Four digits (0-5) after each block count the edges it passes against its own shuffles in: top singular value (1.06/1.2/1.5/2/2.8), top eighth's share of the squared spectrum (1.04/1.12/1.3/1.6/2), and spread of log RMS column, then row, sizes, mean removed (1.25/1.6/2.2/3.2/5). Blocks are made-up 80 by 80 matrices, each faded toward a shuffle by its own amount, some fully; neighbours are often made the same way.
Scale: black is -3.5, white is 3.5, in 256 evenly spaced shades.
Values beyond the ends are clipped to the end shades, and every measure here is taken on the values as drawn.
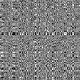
5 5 3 3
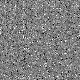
3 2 0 0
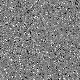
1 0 0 0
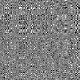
5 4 3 3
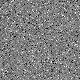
1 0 0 0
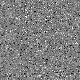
2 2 0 0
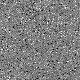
1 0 0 0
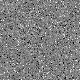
2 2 0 0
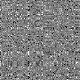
4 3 2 2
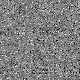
3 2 0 1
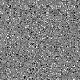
4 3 1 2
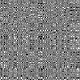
5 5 3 3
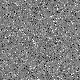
0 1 0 0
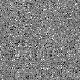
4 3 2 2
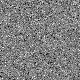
0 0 0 0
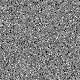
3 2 0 0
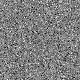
1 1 0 0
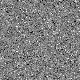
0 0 0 0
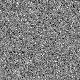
2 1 0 0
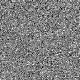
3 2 1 0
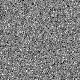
2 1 0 0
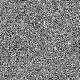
3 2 0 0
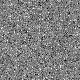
0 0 0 0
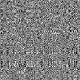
4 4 2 2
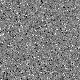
0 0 0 0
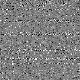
3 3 0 3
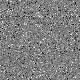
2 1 0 1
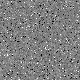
0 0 0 0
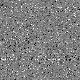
2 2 0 1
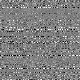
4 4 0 4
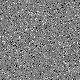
0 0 0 0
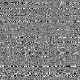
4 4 1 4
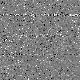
2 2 0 2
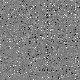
2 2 1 1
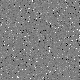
1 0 0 0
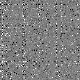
2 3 2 2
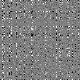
2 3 4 3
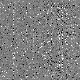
2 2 2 1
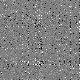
2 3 2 2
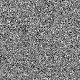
2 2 1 0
